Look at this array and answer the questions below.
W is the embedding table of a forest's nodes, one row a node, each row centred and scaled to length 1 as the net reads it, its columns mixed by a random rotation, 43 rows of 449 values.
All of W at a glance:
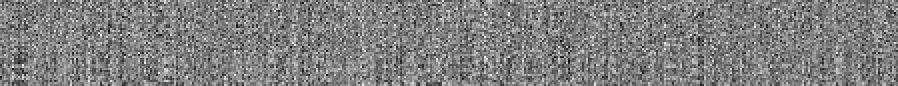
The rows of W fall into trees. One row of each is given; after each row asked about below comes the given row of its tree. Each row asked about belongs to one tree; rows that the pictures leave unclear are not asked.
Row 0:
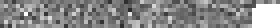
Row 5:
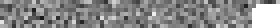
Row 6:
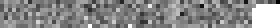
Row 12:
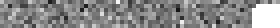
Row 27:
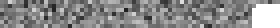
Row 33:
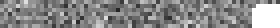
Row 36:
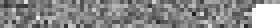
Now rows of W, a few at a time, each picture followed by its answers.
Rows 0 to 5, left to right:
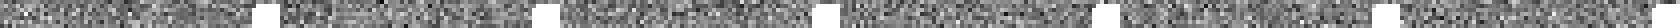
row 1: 36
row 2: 27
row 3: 0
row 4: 12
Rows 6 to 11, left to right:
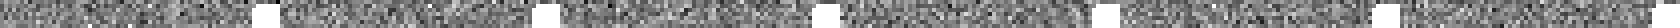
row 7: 6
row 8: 27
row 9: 5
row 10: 6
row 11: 0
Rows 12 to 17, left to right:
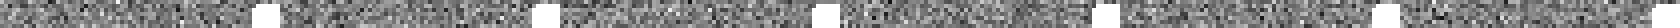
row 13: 12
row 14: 36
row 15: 0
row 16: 12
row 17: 5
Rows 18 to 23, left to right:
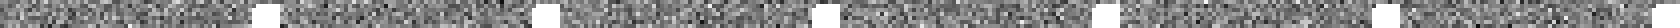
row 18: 6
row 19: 33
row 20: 6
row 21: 12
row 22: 33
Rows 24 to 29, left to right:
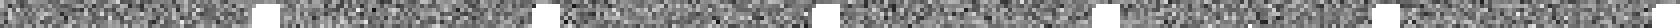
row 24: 12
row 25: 0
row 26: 36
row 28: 6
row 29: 36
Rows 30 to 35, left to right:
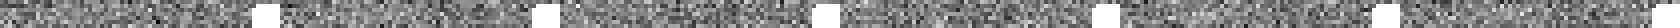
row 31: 36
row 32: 33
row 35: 36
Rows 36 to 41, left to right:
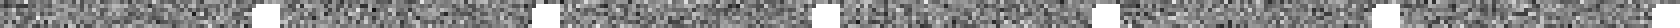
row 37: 0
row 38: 33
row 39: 33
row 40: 36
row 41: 27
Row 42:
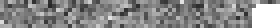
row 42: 27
